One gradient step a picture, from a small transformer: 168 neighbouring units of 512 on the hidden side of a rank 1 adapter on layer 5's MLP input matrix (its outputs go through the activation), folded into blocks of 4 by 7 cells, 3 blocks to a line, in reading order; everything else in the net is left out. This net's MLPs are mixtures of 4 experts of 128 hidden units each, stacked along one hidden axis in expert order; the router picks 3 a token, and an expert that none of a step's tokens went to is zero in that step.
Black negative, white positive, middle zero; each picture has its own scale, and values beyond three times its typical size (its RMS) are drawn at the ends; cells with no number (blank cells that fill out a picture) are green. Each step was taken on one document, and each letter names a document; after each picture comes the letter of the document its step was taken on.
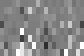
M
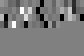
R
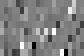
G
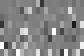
M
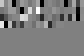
R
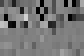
R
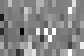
G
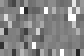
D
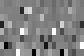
M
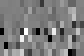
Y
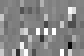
G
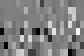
Y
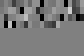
R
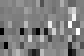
Y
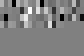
R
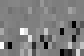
M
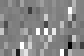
G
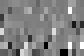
M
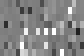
G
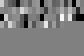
R
